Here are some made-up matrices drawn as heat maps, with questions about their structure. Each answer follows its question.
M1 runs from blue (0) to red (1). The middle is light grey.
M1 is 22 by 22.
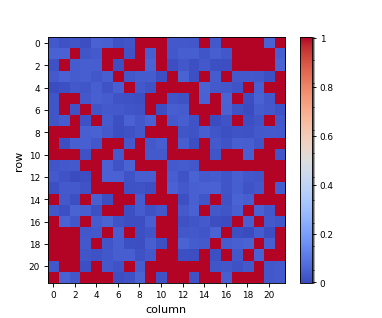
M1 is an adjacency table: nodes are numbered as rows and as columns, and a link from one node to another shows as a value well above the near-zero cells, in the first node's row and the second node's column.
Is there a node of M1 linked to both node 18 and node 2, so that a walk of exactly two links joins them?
yes
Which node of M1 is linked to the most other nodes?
node 10
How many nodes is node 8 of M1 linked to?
6
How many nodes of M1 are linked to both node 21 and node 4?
3
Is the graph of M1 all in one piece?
yes
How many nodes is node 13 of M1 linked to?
5
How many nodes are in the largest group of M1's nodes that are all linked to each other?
5
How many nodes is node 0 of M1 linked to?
9
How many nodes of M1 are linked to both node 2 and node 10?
7
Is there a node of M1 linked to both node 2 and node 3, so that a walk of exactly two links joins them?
no
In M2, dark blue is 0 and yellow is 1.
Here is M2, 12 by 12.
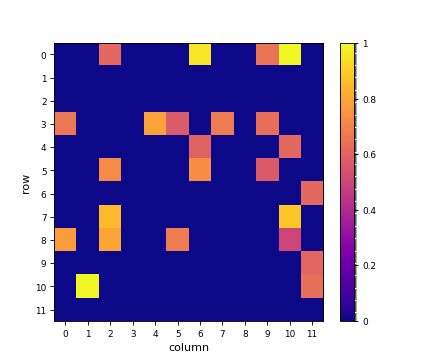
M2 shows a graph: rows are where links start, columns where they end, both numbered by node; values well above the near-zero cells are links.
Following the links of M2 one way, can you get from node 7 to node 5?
no
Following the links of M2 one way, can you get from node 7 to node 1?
yes
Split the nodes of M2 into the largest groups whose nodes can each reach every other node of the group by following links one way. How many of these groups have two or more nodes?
0
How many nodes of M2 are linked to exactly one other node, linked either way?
1
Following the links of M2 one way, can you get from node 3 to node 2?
yes
